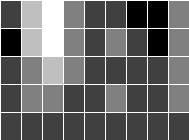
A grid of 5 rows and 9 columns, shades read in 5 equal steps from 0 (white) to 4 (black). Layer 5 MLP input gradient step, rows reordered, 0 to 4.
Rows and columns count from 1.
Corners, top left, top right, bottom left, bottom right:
3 2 3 3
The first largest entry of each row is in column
7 1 1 1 1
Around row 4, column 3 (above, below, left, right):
1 3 2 3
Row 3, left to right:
3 2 1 2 3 3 3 3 2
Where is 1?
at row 1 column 2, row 2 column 2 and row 3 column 3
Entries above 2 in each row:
5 4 5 5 9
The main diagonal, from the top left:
3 1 1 3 3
